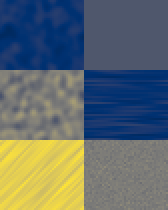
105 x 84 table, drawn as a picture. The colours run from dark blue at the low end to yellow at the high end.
It is made of 3 by 2 panels. Panel 1,1: very low, blotchy, faint in contrast. Panel 1,2: low, flat. Panel 2,1: middling, blotchy. Panel 2,2: very low, streaked across, faint in contrast. Panel 3,1: very high, slanting up to the right, faint in contrast. Panel 3,2: middling, fine-grained, faint in contrast.
